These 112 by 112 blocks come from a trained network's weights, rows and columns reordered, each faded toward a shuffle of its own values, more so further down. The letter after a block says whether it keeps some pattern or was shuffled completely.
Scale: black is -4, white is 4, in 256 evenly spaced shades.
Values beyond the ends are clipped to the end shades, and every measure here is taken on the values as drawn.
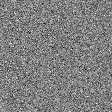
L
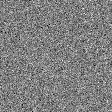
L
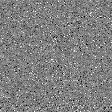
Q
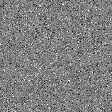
Q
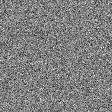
L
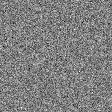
L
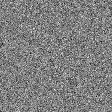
L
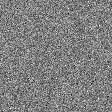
L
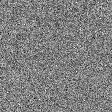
L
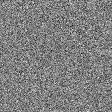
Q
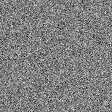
L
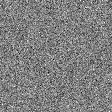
L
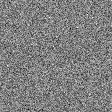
L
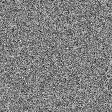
L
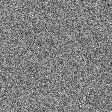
L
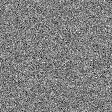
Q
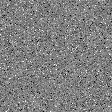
Q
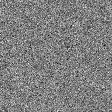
L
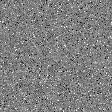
Q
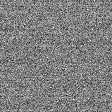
Q
